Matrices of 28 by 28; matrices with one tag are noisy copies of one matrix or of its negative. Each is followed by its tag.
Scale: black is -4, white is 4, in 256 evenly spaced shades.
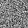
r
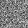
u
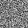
r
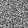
r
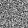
r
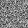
u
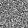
r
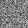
u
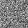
u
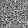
u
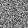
r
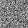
u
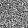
r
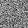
r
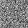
u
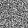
r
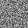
r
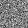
r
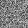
u
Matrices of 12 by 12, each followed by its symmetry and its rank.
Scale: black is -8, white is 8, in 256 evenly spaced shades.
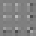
symmetric, rank one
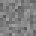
neither, full rank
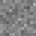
neither, full rank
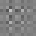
symmetric, rank one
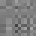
neither, rank two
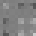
symmetric, rank two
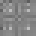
symmetric, rank two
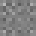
symmetric, rank two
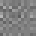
neither, rank two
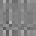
neither, rank two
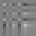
symmetric, rank one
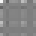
symmetric, rank one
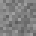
neither, full rank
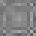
symmetric, rank two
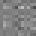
neither, rank two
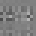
neither, rank two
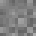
symmetric, rank two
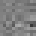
neither, rank two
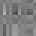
neither, rank two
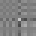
symmetric, rank one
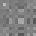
symmetric, rank two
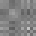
symmetric, rank two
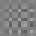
symmetric, rank one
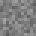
neither, full rank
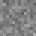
neither, full rank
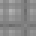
symmetric, rank one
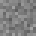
neither, full rank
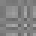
symmetric, rank one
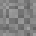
symmetric, rank two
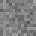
neither, full rank
